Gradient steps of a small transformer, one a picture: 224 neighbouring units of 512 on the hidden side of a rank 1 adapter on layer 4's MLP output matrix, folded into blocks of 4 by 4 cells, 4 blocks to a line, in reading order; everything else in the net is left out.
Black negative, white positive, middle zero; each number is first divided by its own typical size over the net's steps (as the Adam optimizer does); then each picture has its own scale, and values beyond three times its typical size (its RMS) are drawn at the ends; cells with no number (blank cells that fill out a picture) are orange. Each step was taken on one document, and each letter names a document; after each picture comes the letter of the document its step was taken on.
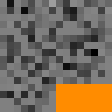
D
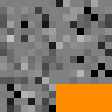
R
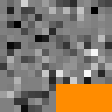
D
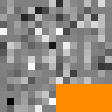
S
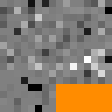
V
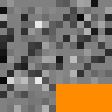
R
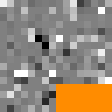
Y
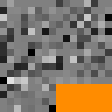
R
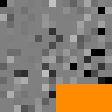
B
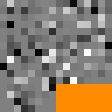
D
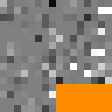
B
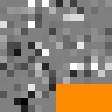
D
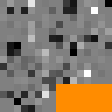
D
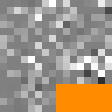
V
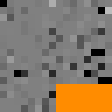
B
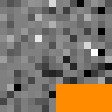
Y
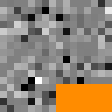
S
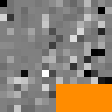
Y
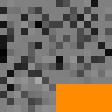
R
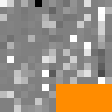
B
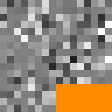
S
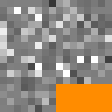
S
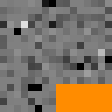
V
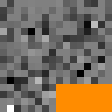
R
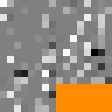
B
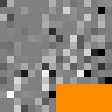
B
